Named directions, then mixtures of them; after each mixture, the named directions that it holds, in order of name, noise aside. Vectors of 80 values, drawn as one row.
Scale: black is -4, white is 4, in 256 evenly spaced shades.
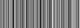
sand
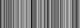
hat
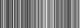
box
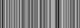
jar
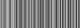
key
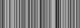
jar, key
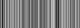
jar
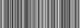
box, jar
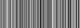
key, sand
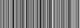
sand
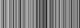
box, hat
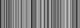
hat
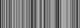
hat, jar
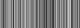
box, key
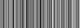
sand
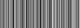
sand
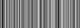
jar
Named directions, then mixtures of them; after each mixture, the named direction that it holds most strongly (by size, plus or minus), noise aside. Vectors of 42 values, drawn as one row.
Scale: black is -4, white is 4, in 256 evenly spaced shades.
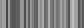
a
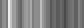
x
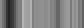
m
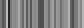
a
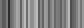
a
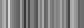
a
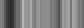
m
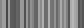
a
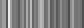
x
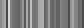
a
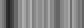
m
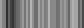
a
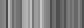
x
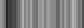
m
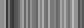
a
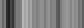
m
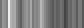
x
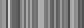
a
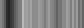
m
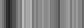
m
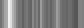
m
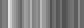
x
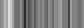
m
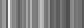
x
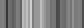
m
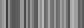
a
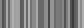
a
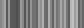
a
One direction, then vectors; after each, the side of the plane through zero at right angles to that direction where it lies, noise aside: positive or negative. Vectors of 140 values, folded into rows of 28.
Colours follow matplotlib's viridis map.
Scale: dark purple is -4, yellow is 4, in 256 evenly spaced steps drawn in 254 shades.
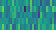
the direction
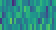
negative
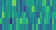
positive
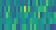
negative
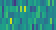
negative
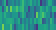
positive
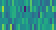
positive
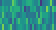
positive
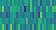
positive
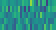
positive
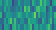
negative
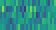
positive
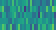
positive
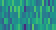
positive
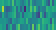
positive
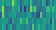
positive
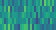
negative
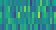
negative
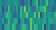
negative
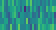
positive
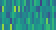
positive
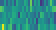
positive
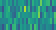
negative
